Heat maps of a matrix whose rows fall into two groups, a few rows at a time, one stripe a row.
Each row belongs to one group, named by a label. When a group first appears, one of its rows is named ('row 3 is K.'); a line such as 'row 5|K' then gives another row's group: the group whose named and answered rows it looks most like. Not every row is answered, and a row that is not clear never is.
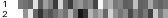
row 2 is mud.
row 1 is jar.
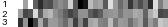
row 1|mud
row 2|jar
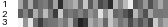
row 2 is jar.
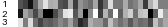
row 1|jar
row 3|mud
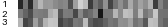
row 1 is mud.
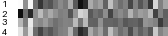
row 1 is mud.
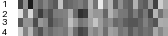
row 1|jar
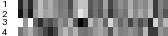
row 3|mud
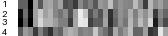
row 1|jar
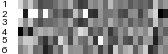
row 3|mud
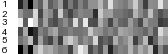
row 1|jar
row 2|jar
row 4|jar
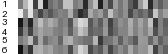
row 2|mud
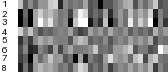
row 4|mud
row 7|jar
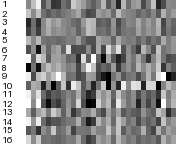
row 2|mud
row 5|mud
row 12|mud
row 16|mud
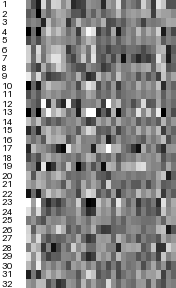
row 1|jar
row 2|jar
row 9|mud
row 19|jar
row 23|mud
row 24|mud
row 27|mud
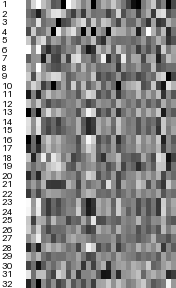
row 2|jar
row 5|jar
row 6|mud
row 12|mud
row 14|mud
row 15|mud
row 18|jar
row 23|mud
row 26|mud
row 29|mud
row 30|jar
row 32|jar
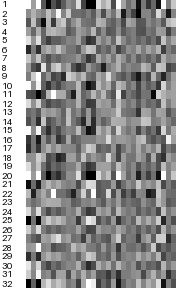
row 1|mud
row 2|jar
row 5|mud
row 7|mud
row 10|mud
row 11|jar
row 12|mud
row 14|jar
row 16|jar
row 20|mud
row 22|jar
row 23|jar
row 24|mud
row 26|mud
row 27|jar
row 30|mud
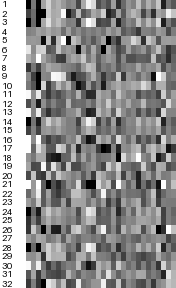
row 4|jar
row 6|jar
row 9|jar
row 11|mud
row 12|jar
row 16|mud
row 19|jar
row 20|jar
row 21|mud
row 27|jar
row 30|mud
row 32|jar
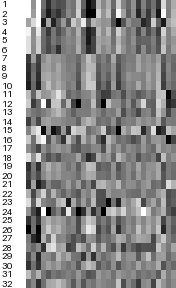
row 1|mud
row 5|mud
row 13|jar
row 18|mud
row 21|jar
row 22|jar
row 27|jar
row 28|jar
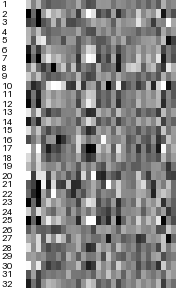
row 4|mud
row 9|mud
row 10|jar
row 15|mud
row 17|mud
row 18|mud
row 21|jar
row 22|jar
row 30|mud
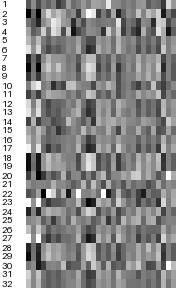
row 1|jar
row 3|jar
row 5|mud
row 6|mud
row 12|mud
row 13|mud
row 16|mud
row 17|mud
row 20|jar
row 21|jar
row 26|mud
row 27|mud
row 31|mud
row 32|mud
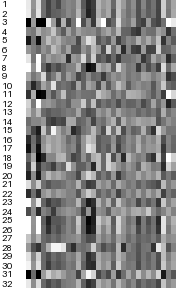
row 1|mud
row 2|mud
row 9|jar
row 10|jar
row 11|jar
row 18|jar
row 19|jar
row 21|mud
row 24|jar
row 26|mud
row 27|mud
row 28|jar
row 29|mud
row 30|mud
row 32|mud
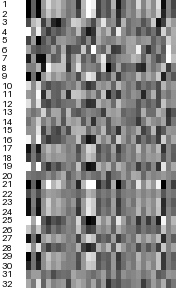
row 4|mud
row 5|jar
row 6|jar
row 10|mud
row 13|jar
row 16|mud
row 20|jar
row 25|mud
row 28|mud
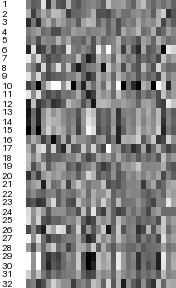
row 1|jar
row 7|mud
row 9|mud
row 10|jar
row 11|mud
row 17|jar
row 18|mud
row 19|jar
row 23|jar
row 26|jar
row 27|mud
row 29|mud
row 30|mud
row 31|mud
